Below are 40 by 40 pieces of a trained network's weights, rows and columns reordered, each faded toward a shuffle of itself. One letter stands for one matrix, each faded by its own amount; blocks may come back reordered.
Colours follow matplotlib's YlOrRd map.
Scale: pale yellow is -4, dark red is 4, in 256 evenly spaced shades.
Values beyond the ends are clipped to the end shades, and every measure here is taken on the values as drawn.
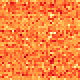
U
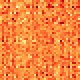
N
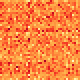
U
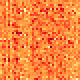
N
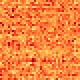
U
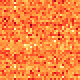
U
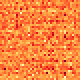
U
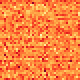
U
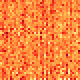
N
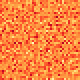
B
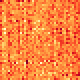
N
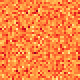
B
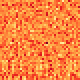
B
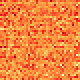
U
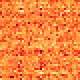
U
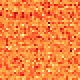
U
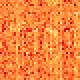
N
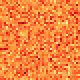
B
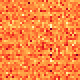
U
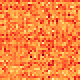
U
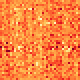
N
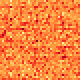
U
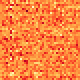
U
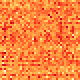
U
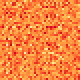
B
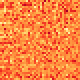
B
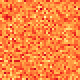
B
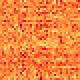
U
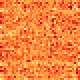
U
